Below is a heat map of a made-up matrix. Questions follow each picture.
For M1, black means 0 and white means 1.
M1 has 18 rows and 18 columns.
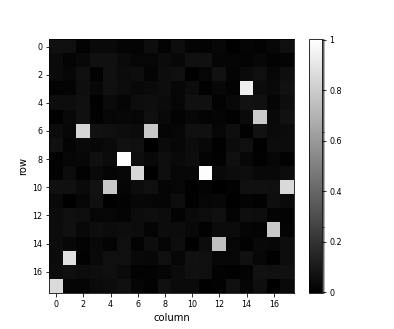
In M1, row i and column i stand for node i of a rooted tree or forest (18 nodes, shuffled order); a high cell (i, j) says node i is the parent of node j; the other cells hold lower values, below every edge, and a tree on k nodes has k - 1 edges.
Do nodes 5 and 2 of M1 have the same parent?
no
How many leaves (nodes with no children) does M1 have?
8
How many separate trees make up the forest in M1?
5
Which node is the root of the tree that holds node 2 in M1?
9
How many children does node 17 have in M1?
1
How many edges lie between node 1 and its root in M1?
3
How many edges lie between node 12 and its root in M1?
2
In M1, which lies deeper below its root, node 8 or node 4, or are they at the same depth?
node 4
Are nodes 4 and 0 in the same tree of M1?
yes
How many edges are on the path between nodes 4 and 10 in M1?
1
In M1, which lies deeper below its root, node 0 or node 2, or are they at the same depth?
the same depth
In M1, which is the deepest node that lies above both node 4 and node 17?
10
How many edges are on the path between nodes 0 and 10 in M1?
2
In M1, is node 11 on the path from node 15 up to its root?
no
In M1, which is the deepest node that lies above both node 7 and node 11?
9
